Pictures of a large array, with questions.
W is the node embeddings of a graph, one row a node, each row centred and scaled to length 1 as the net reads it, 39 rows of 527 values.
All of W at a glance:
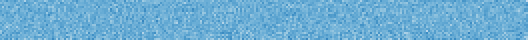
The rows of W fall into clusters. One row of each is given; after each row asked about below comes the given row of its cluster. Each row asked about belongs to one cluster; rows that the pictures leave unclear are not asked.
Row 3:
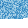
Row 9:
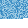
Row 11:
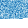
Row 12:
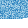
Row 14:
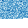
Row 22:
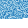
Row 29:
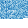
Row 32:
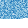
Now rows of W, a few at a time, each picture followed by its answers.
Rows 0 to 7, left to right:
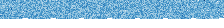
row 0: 12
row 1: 22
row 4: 29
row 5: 9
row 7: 14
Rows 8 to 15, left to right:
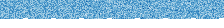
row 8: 11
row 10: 9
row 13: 32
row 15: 9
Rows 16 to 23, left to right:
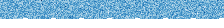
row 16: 14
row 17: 3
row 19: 11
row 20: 14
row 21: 3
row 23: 3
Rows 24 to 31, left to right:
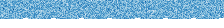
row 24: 11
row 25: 29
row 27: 3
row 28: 22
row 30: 11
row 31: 12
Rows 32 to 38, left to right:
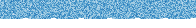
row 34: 22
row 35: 3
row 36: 14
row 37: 32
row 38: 22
